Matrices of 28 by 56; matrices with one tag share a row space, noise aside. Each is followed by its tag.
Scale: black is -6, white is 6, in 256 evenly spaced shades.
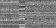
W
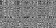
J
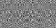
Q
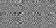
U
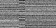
W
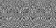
Q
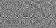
Q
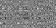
J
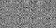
Q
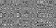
J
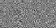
U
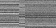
W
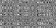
J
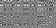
J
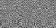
U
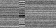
W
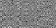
J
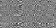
U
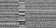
W
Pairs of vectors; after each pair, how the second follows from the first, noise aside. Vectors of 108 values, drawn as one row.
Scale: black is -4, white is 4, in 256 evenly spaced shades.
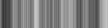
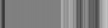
partly zeroed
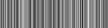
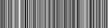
reversed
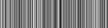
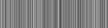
shrunk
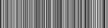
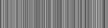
shrunk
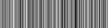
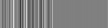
partly zeroed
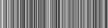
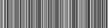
shuffled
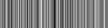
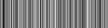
shuffled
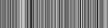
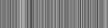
shrunk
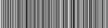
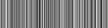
shuffled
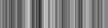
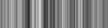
negated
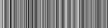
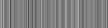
shrunk
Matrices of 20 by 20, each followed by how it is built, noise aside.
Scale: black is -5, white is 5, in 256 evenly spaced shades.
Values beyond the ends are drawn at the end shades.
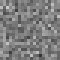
noise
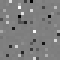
sparse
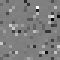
sparse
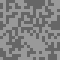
noise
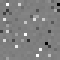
sparse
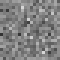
noise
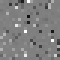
sparse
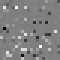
sparse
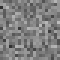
noise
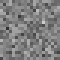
noise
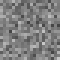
noise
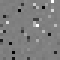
sparse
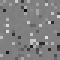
sparse
